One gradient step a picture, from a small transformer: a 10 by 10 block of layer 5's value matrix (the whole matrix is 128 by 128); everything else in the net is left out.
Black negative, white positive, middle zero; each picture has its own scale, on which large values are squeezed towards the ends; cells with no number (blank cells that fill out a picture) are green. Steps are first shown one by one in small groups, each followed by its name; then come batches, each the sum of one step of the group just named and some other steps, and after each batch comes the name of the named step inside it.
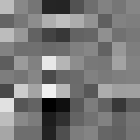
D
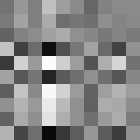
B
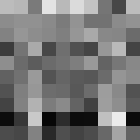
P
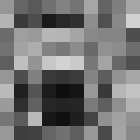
P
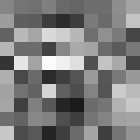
B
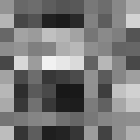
B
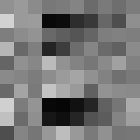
B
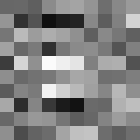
B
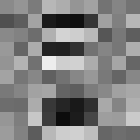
B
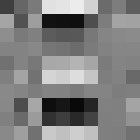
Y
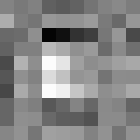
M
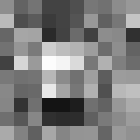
M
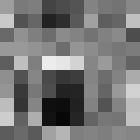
M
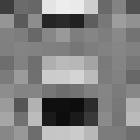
Y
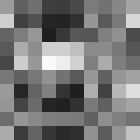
M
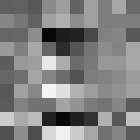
M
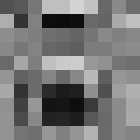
Y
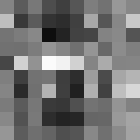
M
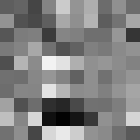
M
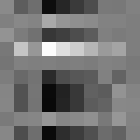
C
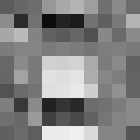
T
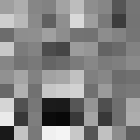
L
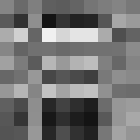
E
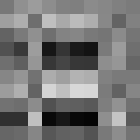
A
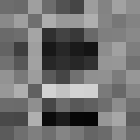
A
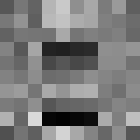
A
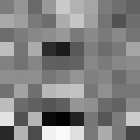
L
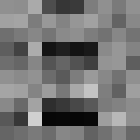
A
